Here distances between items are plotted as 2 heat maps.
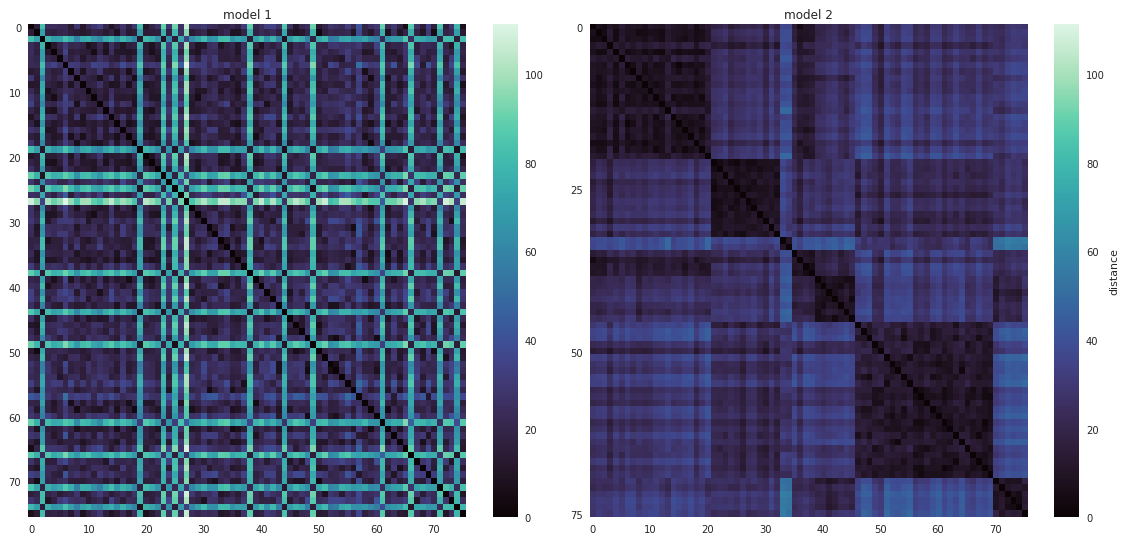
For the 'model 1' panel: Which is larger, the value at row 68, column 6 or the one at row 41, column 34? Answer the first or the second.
the second
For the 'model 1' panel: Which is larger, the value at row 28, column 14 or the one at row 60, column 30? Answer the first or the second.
the second
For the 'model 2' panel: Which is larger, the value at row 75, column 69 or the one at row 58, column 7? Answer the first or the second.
the first
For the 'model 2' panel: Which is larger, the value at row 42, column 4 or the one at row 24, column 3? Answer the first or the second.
the first
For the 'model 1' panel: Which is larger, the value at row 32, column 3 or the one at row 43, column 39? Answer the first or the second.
the first
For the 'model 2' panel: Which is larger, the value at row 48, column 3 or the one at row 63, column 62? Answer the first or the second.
the first
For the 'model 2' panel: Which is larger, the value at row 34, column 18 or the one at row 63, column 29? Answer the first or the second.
the first
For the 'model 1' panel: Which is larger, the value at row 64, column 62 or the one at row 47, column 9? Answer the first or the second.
the second
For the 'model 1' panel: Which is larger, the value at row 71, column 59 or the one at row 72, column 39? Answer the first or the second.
the first
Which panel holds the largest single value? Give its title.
model 1
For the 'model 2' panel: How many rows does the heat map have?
76
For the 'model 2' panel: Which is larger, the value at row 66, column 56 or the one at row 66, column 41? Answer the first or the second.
the second
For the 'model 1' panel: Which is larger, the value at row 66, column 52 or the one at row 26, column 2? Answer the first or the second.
the second
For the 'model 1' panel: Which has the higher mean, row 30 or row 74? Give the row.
74
